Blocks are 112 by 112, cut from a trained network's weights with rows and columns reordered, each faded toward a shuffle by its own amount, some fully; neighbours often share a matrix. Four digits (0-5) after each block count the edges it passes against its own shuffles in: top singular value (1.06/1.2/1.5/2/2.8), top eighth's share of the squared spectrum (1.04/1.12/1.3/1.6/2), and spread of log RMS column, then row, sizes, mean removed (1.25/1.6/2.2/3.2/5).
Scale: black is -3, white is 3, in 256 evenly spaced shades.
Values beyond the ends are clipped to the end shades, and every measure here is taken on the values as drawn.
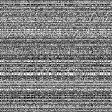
5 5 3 4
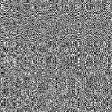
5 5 3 3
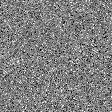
1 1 0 0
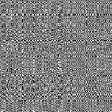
5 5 3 4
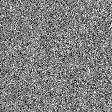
2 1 0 0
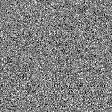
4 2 0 2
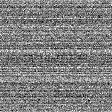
5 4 2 3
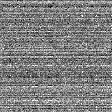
5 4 2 3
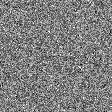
0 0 0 0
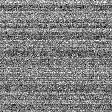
4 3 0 2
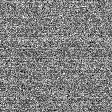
3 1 0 0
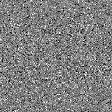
4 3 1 2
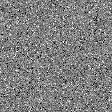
2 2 1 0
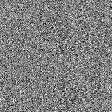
3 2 0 1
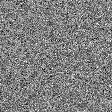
1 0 0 0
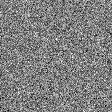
2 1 0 0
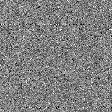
3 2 0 2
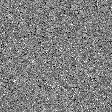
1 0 0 0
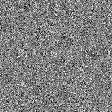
3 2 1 0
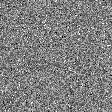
0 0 0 0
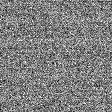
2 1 0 0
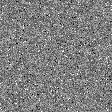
0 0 0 0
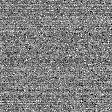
3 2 0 0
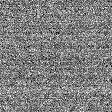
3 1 0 0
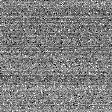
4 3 1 1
